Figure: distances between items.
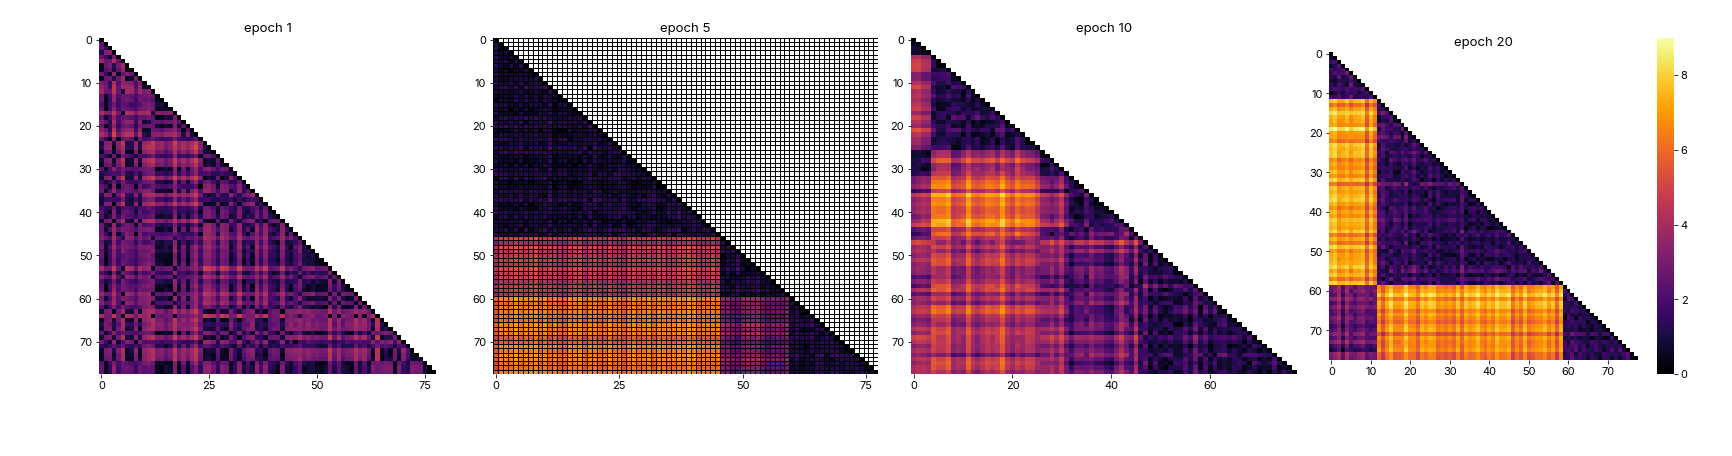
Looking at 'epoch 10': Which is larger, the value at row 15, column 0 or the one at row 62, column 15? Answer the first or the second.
the second
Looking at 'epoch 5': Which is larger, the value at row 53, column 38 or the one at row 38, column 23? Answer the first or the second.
the first
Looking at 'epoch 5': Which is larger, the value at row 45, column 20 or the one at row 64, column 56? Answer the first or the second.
the second
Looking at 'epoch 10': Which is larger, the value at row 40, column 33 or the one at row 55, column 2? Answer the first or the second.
the second
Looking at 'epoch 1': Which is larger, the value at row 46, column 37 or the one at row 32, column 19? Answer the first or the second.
the second
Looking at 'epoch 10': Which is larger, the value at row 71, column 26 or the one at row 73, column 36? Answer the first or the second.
the second
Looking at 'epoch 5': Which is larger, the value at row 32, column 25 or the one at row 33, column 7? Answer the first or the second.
the first
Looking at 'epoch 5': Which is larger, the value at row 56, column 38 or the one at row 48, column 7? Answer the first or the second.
the second
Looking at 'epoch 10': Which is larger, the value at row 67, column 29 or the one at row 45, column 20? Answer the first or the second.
the second
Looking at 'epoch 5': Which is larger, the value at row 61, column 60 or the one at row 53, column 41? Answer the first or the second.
the second
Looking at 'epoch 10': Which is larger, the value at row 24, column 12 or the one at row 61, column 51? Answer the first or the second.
the second
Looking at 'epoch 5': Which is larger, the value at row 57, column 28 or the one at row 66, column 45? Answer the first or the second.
the second
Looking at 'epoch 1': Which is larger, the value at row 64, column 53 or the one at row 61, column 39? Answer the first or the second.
the second
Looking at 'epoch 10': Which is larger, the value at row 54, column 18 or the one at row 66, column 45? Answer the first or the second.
the first
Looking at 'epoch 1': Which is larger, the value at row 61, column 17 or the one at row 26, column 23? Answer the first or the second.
the second
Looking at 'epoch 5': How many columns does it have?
78
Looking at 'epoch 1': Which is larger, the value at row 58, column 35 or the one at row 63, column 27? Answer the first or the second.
the second
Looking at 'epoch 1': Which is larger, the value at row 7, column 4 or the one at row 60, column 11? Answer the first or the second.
the second
